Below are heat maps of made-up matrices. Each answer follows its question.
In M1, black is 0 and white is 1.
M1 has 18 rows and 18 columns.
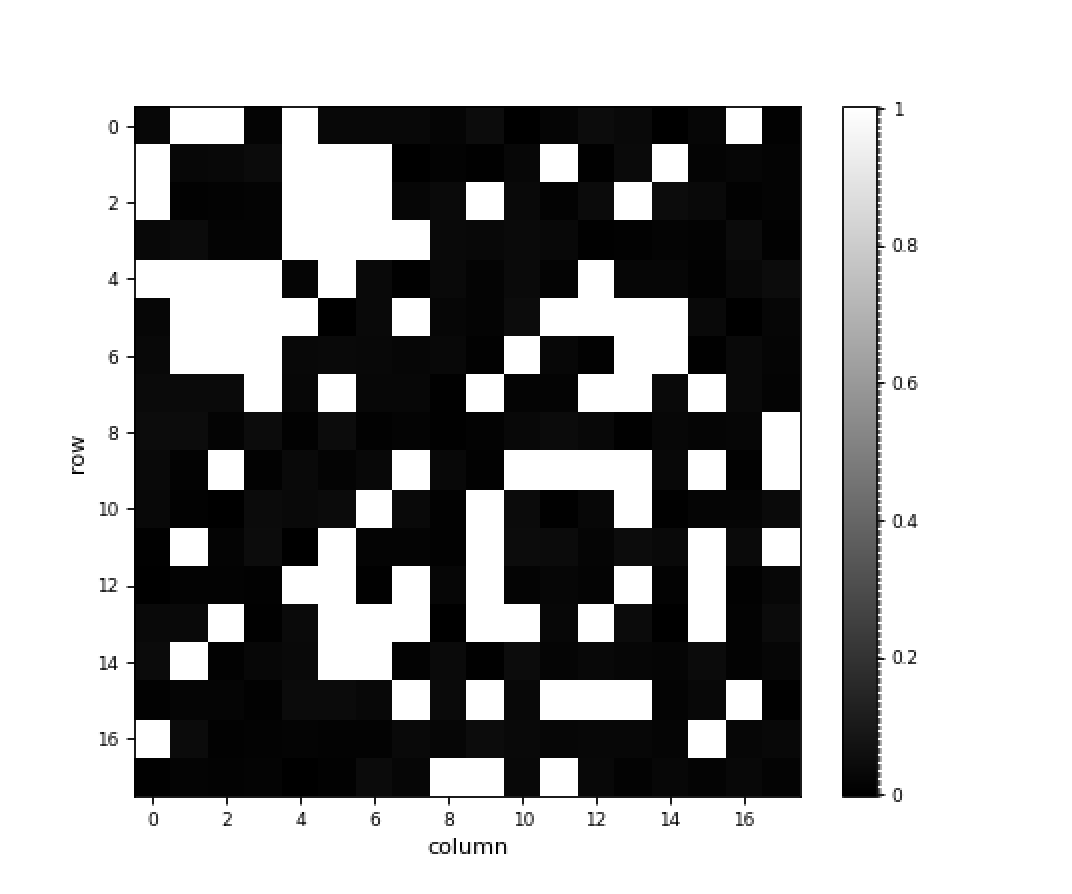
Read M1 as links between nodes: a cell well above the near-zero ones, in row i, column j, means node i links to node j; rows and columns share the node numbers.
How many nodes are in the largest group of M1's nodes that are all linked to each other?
5
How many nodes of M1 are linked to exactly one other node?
1
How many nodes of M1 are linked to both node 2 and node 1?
4
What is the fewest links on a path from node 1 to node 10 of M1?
2
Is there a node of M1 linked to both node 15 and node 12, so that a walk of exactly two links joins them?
yes
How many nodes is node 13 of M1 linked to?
8
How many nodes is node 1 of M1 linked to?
6
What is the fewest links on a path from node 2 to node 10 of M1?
2
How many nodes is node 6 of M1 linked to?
6
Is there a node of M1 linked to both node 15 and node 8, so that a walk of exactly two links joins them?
no
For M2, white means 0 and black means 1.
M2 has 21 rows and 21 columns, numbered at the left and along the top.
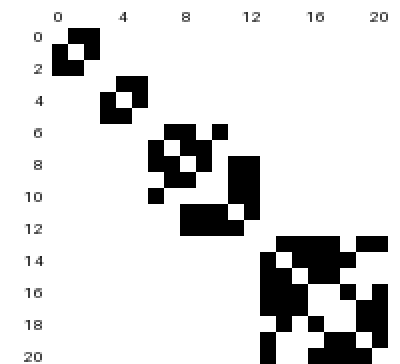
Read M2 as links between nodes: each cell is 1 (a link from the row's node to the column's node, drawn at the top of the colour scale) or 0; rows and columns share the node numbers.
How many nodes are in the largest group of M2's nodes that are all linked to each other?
4
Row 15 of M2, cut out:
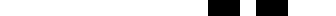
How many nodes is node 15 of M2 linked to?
4
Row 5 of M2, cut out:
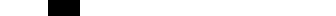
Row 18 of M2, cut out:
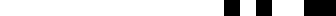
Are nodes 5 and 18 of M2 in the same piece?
no
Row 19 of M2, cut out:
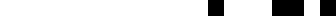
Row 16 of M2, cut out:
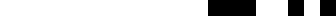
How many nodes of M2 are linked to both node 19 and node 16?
3
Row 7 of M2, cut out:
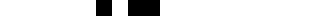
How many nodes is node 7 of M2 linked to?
3
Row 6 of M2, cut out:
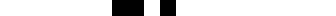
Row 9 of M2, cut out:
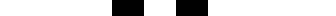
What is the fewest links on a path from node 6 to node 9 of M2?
2
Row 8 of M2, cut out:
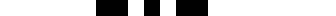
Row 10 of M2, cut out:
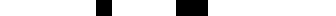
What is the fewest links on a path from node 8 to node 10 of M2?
2
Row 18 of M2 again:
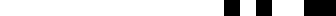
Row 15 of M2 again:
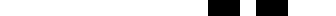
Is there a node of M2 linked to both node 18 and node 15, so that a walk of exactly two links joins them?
yes
